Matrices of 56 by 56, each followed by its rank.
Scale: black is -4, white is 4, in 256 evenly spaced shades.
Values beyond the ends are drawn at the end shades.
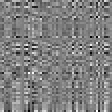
three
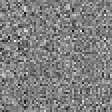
ten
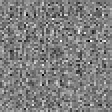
ten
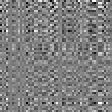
three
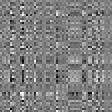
three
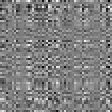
three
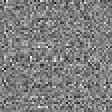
ten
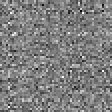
ten
